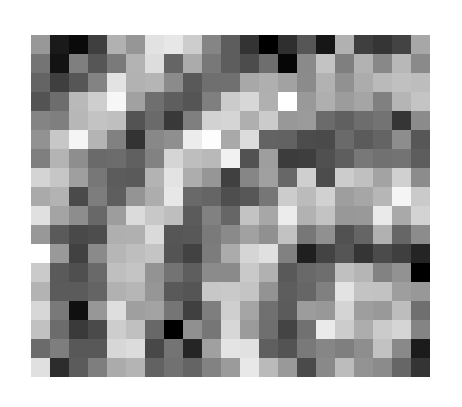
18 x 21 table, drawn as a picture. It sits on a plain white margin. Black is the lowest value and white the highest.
Concentric rings centre on the bottom right. The halves do not mirror each other. No overall slope runs across the table.
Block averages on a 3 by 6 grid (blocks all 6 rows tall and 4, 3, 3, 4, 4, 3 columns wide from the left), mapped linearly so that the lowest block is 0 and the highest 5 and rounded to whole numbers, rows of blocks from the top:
143222
343323
150442
